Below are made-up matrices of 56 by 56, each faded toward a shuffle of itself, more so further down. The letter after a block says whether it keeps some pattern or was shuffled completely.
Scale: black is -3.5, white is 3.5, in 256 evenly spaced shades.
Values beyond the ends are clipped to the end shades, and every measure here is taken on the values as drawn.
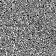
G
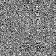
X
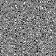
X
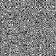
X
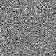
X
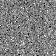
G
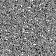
G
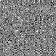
X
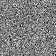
G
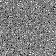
G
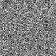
X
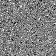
G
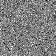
G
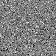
G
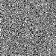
X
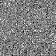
X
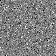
G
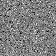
G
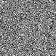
X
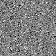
X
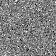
G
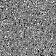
X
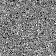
G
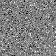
X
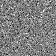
G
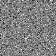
X
